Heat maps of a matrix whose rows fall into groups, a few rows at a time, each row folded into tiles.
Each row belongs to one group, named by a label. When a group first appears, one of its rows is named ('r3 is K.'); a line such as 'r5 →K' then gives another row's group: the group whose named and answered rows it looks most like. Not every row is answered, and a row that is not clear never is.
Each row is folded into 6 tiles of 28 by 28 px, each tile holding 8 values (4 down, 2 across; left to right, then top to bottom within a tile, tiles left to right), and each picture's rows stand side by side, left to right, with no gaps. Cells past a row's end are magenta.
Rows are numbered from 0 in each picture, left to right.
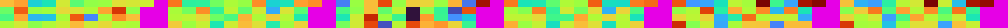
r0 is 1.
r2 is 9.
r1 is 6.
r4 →6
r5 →6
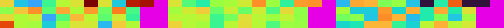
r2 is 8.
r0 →6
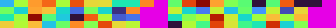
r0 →9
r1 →8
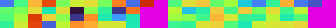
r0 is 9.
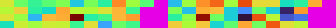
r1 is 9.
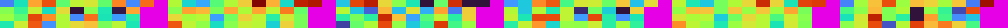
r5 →9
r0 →9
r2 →8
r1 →6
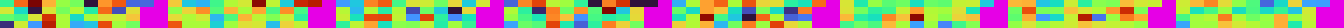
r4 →9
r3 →8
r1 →6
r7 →8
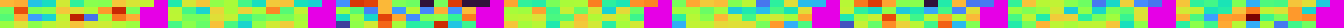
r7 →1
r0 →1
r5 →8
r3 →6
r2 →8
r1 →8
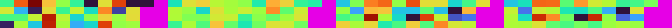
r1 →8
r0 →8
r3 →9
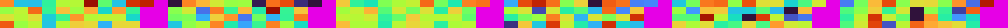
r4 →9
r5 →9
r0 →6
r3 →8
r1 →8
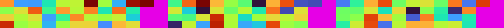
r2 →9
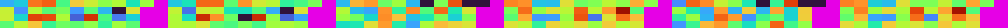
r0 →9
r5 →1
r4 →8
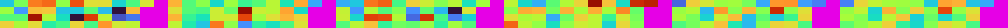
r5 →8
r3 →6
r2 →9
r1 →1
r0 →9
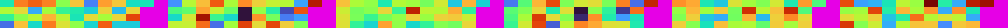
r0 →8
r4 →1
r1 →9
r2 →1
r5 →6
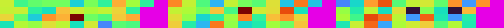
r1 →1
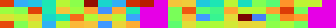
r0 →6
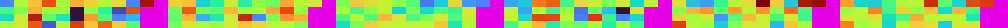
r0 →9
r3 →9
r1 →1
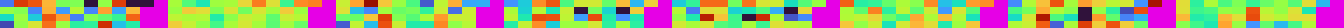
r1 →6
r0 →8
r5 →6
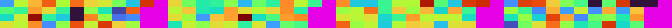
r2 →6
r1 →1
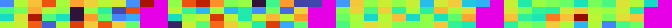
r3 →1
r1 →8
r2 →8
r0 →9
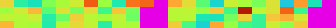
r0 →6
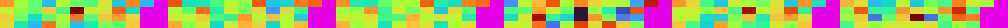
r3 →9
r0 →1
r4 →1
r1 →6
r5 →1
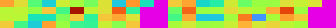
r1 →1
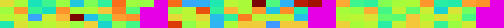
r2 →6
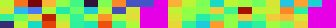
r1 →1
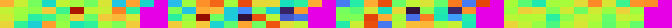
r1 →9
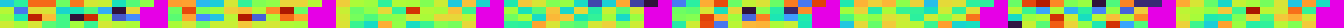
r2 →1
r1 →1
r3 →8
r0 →9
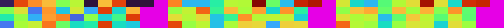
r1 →6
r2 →6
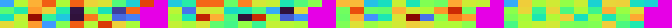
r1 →9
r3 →8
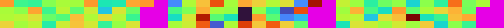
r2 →1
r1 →9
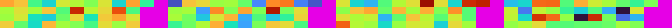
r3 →9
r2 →6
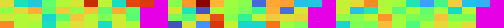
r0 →6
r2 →8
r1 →8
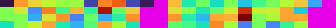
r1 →1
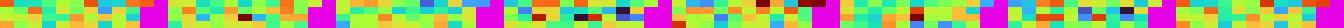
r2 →8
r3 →9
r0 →6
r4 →6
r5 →1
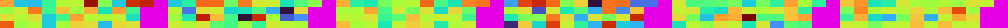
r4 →1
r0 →6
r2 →6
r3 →8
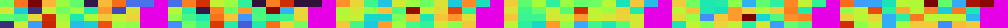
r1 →8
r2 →1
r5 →6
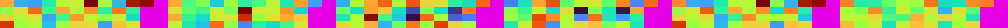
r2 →9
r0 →6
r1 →1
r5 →6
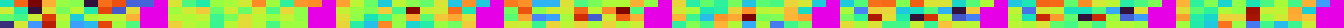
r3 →1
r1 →6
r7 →1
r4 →1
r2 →1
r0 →8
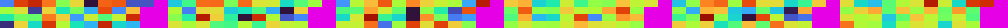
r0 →8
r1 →9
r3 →1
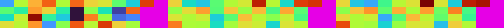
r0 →9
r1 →6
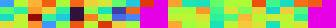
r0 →9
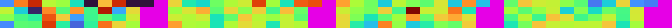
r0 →8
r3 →8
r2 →1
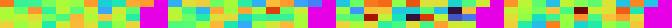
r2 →9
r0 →6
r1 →8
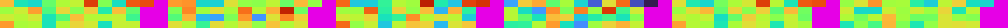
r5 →8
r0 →6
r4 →6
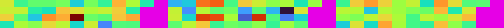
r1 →9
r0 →1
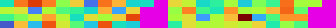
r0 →8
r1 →1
